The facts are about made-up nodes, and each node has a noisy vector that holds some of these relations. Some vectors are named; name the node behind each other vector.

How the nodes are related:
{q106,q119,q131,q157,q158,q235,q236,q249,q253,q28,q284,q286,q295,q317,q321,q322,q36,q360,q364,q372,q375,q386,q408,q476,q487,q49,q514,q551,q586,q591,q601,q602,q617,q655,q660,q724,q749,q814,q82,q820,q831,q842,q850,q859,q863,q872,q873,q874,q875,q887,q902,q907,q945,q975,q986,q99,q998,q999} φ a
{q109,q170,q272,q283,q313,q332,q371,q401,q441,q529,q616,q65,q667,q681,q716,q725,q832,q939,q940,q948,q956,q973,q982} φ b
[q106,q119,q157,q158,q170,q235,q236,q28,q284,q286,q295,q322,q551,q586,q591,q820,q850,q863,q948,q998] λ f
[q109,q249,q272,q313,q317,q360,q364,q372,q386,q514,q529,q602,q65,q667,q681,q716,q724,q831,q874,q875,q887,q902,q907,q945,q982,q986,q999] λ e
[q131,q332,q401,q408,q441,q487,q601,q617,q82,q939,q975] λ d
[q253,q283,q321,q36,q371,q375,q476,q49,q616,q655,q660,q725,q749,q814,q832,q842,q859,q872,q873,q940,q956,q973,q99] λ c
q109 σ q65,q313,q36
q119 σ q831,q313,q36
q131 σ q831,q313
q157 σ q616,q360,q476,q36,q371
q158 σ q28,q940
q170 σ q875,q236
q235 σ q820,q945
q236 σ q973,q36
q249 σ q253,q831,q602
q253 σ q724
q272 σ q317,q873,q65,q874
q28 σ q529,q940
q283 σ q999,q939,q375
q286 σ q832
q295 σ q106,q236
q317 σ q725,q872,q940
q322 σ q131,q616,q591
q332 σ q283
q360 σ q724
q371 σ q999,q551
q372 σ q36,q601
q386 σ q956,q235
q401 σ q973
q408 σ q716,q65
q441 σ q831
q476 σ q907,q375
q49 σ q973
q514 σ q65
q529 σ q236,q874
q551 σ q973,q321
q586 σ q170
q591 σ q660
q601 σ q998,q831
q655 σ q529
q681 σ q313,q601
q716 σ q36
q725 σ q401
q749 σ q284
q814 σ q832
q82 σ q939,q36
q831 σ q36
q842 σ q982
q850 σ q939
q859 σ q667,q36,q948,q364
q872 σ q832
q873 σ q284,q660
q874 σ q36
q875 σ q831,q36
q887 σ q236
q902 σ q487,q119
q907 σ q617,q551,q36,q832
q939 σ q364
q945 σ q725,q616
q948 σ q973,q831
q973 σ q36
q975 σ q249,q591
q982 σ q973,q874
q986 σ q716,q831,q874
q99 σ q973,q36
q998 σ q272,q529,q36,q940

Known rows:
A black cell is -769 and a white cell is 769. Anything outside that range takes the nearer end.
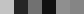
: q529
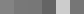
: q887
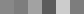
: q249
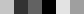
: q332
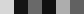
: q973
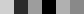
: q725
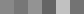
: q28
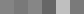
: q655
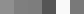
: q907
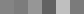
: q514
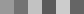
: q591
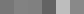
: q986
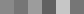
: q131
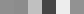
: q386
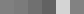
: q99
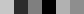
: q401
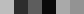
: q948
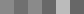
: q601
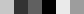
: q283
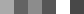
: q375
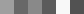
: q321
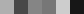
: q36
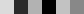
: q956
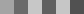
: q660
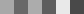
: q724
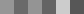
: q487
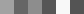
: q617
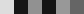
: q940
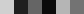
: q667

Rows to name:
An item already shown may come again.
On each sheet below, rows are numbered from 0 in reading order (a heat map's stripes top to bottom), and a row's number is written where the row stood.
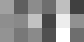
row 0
q831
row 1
q386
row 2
q476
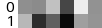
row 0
q386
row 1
q170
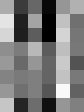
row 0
q109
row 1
q616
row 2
q939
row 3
q873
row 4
q487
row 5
q119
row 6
q551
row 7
q716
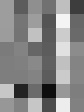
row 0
q831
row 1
q360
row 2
q591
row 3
q859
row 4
q408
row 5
q902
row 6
q716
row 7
q235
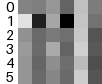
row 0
q514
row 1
q616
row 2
q236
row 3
q602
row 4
q874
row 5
q106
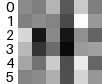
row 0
q749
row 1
q157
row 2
q65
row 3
q441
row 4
q820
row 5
q322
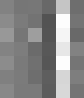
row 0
q875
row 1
q850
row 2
q360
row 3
q82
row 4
q850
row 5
q99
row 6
q49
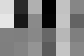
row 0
q956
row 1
q832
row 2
q998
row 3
q158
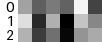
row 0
q364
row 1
q956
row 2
q681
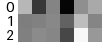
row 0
q272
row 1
q408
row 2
q157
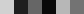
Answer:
q667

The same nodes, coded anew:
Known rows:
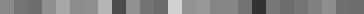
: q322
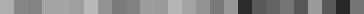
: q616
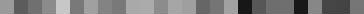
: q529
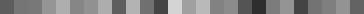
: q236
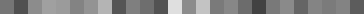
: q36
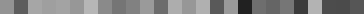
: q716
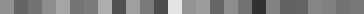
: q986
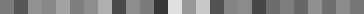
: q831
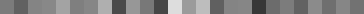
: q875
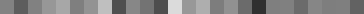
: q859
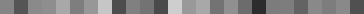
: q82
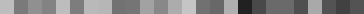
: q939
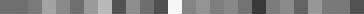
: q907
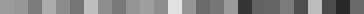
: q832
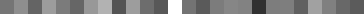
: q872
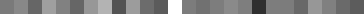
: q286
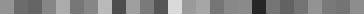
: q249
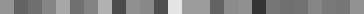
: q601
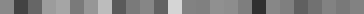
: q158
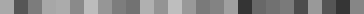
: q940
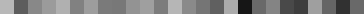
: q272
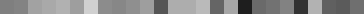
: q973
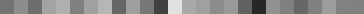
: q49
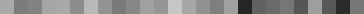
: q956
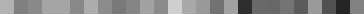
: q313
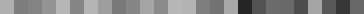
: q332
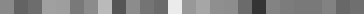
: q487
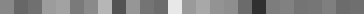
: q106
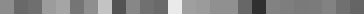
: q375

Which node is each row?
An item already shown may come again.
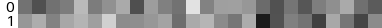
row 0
q873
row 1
q401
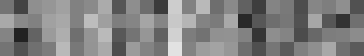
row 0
q874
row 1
q371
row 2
q28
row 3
q873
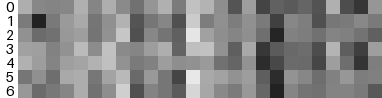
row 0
q441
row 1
q998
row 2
q476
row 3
q948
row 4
q725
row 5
q551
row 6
q850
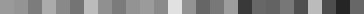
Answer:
q832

